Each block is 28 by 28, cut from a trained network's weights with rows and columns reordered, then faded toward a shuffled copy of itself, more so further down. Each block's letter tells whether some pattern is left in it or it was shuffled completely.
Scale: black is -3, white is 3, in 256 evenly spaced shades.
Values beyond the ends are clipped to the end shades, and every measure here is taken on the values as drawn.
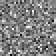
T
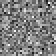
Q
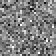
T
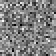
Q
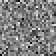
T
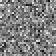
Q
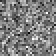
T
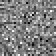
T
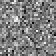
T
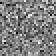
T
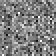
Q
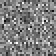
Q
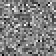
T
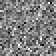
T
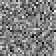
T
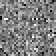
Q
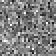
Q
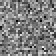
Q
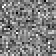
T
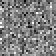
T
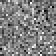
T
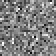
T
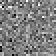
Q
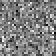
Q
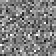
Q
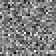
T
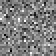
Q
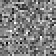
T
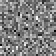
T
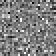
T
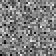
T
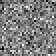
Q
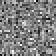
T
